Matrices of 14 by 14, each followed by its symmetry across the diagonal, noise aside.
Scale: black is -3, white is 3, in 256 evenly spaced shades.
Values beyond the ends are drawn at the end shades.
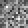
symmetric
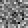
symmetric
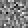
neither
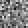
antisymmetric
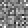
symmetric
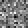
neither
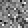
symmetric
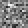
neither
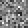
neither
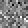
neither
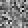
antisymmetric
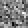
antisymmetric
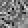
symmetric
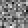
antisymmetric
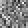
neither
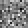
antisymmetric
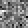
neither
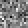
neither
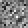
symmetric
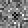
symmetric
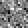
antisymmetric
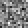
antisymmetric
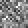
symmetric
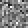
neither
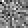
antisymmetric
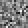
antisymmetric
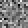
symmetric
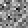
symmetric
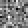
antisymmetric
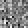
neither
